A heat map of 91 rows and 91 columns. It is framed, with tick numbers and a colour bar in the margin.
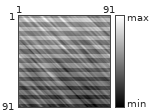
Ninth with the lowest average: bottom right. Histogram: bell-shaped. Slope: up to the top. Stripes: horizontal, repeating 10 times.
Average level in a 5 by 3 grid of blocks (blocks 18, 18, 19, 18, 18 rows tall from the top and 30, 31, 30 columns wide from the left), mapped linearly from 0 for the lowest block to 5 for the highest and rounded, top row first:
5 5 5
4 4 4
3 3 3
2 2 1
1 1 0
